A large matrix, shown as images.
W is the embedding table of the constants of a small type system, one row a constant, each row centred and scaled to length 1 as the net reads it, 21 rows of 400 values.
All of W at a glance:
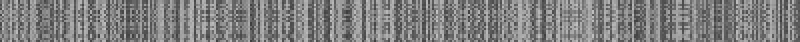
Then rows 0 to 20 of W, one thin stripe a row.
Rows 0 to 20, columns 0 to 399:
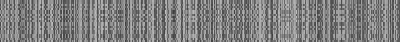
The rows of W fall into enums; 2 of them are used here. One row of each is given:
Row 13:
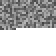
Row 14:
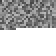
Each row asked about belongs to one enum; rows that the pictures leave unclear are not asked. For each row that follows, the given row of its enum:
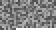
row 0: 13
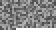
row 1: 13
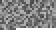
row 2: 14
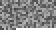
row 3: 13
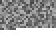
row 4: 14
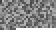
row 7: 14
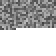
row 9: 13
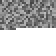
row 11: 14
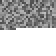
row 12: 14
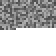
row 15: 13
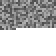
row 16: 13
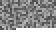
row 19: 13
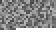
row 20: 14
